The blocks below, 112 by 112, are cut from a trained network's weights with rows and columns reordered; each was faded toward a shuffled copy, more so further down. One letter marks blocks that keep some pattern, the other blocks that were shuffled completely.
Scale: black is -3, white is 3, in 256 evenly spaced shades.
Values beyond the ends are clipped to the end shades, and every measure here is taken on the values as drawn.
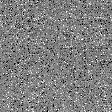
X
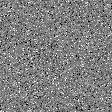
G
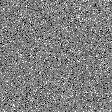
G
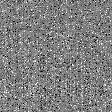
X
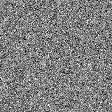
G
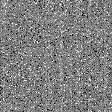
X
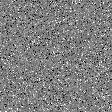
G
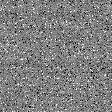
X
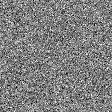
X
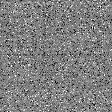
X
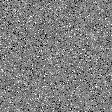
G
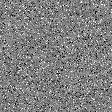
G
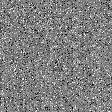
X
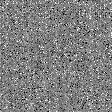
X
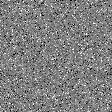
G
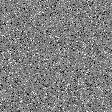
G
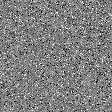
G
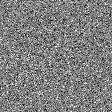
X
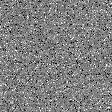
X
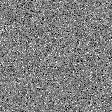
G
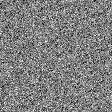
G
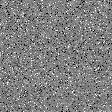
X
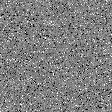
G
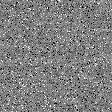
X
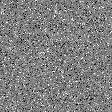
G
